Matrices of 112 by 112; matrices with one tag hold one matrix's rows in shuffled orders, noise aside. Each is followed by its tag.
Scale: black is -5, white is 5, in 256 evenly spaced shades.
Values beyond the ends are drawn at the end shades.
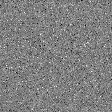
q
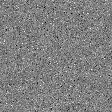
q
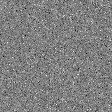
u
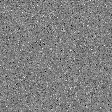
q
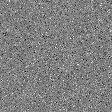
u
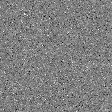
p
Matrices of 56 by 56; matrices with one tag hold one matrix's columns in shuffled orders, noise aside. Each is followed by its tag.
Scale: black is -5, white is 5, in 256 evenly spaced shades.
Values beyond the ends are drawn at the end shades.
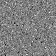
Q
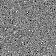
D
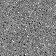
Q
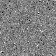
D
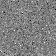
D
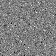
Q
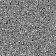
D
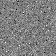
D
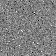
D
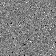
Q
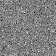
D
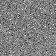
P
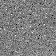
P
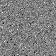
Q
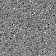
P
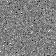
D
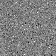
Q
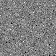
Q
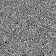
Q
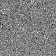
P
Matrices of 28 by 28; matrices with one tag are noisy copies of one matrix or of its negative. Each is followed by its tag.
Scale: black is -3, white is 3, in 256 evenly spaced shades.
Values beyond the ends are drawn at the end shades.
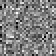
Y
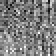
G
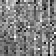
G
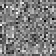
Y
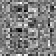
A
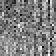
G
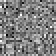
Y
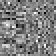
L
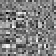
L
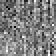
G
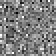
Y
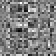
A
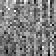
G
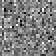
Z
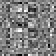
A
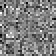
Y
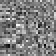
L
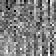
G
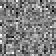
Y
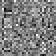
Z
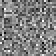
Z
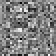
A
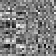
L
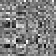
L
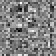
A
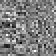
L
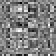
A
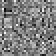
Z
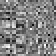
L
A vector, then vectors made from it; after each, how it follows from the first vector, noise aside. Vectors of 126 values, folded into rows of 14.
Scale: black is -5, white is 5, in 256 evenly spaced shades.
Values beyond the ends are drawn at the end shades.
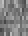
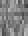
reversed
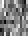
scaled up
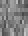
reversed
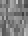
reversed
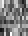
scaled up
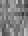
reversed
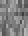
reversed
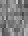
reversed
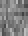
reversed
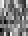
scaled up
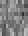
reversed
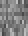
reversed
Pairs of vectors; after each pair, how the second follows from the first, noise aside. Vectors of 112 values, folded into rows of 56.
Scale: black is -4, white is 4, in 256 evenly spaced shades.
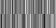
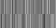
shrunk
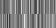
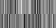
sign-scrambled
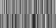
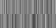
shrunk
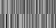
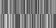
sign-scrambled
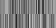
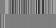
partly zeroed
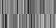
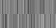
shrunk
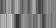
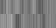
shrunk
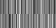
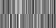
sign-scrambled
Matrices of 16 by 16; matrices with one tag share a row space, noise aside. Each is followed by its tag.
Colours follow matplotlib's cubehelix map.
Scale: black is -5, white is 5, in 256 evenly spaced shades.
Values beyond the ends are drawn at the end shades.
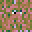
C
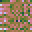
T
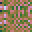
T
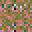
C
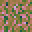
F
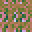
F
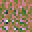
F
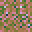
F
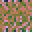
F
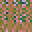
F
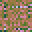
T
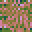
T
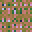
C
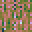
C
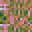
T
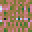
T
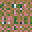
C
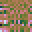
T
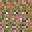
F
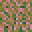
F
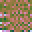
T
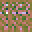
F
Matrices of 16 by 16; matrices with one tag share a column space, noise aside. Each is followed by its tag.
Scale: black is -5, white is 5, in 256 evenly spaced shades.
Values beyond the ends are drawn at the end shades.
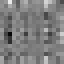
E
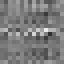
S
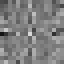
S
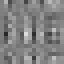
E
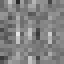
E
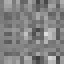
E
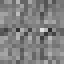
S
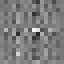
S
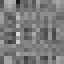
E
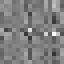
S
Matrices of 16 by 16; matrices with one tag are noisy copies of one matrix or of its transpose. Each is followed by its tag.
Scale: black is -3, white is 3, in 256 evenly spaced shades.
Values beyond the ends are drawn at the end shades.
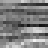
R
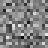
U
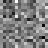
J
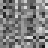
J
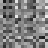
J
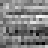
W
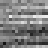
W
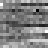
R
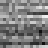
W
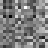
J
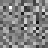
U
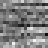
R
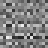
U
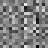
U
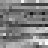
R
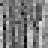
R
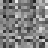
J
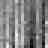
W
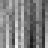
W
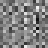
U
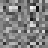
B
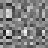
B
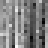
W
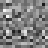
B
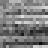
W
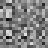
B
